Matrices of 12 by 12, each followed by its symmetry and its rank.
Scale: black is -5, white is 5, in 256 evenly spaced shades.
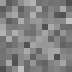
symmetric, full rank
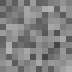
symmetric, full rank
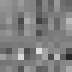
neither, rank two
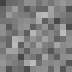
symmetric, full rank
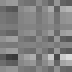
neither, rank one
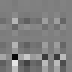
neither, rank one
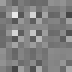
symmetric, rank two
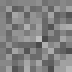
symmetric, rank two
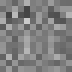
neither, rank two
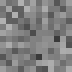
symmetric, full rank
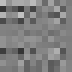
neither, rank two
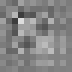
symmetric, rank two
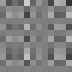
neither, rank one
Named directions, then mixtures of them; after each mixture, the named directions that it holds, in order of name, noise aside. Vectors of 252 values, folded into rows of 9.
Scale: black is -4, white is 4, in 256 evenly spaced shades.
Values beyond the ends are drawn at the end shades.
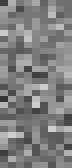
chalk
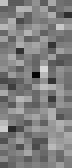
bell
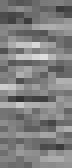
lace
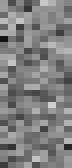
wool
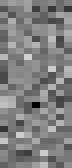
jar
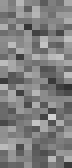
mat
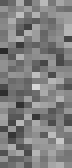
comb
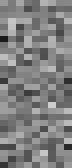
jar, wool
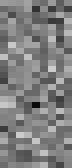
jar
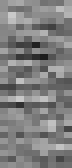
lace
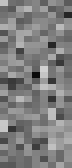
bell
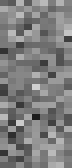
comb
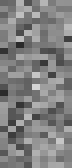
comb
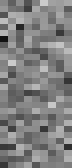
wool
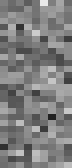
comb, mat, wool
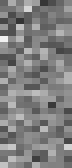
wool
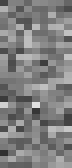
chalk, comb, lace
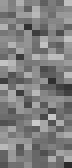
mat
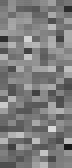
chalk, jar, wool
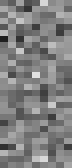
bell, wool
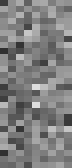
chalk, comb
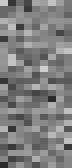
bell, wool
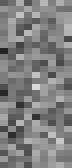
comb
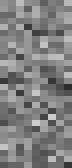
mat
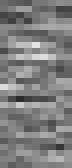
lace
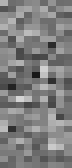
bell, lace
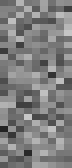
comb, jar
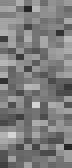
chalk, mat, wool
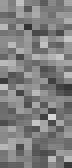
mat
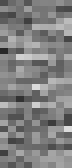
chalk, comb, lace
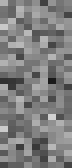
bell, mat
